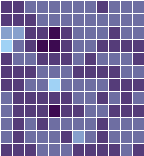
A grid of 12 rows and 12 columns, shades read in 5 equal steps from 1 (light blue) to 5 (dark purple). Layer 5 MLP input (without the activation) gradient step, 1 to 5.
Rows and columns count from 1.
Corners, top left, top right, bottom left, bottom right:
4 3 4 4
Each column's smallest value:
1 2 3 3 1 3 2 3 3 3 3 3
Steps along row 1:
same down same same same same same up down same same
